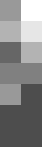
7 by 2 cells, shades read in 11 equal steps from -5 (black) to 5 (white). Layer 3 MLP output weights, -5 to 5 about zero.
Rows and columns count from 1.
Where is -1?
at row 3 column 1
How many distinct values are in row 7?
1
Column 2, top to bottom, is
5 4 2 0 -2 -2 -2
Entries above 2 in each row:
1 1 0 0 0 0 0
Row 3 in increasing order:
-1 2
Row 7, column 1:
-2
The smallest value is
-2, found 5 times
